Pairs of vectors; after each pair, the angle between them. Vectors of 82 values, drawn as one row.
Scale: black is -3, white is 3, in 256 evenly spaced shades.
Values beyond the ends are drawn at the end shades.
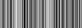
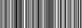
nearly opposite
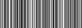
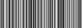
nearly opposite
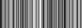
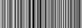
partly opposed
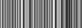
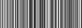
partly aligned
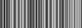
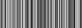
orthogonal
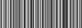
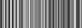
orthogonal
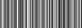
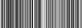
orthogonal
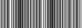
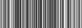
partly aligned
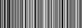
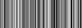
orthogonal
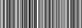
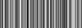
partly opposed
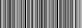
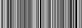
orthogonal
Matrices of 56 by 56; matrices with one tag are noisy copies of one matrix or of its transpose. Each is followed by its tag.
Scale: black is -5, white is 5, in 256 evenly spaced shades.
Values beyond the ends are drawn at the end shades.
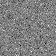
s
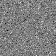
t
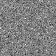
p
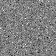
p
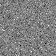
s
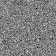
p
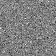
p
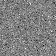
s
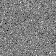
t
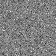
s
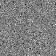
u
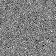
s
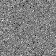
t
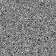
p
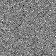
t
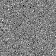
t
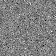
s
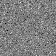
t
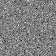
p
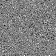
u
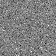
s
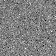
s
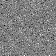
u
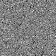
t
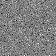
u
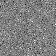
u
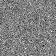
s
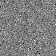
u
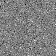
u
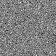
t
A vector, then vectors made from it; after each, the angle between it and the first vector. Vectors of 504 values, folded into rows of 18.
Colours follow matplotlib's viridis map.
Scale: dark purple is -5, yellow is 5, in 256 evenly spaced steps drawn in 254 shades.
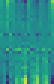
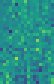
partly opposed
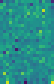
partly opposed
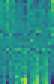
nearly parallel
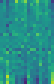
nearly opposite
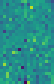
partly opposed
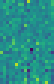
partly aligned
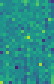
partly opposed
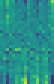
nearly parallel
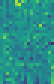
partly opposed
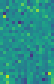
partly opposed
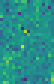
partly opposed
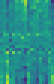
nearly opposite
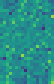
partly opposed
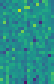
partly opposed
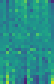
nearly opposite
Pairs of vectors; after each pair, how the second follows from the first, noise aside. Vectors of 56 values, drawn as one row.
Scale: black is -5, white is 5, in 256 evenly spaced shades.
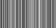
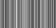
reversed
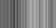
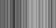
copied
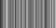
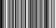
scaled up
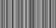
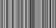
copied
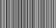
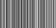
copied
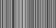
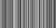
shuffled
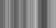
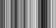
scaled up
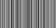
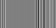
partly zeroed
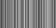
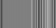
partly zeroed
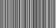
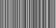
copied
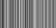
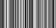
scaled up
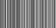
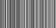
copied
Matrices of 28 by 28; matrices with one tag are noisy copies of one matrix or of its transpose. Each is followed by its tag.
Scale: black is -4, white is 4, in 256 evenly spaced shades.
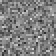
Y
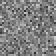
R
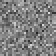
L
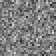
Y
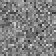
L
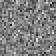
Y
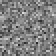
Y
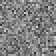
R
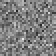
L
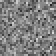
Y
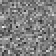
Y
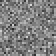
R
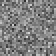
R
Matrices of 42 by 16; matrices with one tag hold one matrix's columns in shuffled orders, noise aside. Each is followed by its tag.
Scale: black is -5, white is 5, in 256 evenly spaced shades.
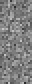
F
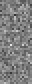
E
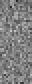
F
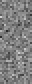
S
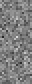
S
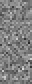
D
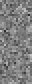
E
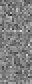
E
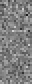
E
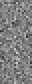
S
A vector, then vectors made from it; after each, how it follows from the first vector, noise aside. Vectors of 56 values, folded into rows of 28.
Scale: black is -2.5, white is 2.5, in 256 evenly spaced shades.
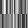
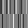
partly zeroed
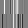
partly zeroed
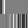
partly zeroed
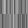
shrunk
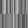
shrunk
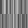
shrunk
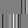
partly zeroed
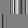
partly zeroed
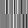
partly zeroed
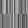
shrunk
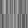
shrunk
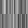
shrunk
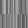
shrunk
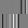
partly zeroed
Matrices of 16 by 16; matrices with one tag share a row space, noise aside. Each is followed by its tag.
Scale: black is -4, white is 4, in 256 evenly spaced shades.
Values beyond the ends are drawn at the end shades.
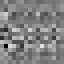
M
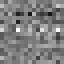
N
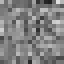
N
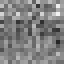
N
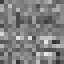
N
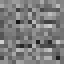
N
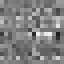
N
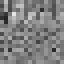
M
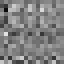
M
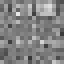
N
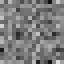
N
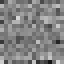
N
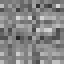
N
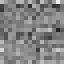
N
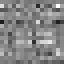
N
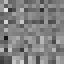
M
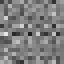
M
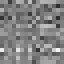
N
